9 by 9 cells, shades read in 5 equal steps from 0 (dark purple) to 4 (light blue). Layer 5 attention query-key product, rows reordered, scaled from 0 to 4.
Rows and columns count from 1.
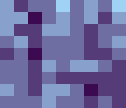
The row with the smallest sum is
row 7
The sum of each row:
23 20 18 18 13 19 12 16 17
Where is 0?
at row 2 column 3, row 5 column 3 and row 8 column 7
